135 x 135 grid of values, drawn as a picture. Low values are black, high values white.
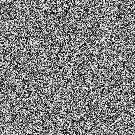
Slope: none. Mirror symmetry: none. Seam: none. Histogram: flat. Grain: fine. Average level on the scale: 50%.
